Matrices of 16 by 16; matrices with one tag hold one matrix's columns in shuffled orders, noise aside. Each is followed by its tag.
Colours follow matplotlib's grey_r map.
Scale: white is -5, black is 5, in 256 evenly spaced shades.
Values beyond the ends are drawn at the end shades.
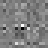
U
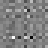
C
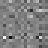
C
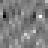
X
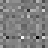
C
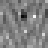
X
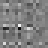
U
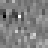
X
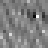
X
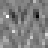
X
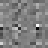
U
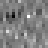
X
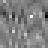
X
